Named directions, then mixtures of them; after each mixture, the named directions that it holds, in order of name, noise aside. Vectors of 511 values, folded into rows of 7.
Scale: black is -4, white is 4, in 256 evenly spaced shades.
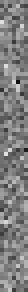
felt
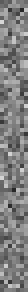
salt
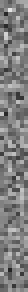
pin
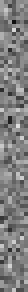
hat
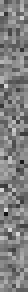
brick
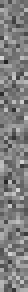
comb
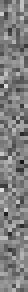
brick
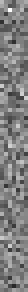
hat, pin, salt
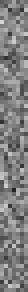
salt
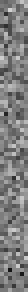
pin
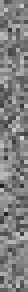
brick, hat, salt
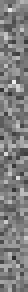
felt, hat, pin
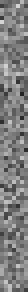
brick, felt, salt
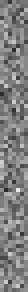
brick, comb, salt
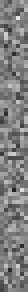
pin, salt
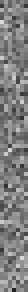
comb, felt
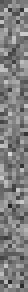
salt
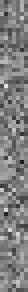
brick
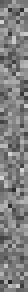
salt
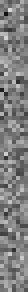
brick, felt, pin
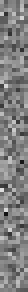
brick
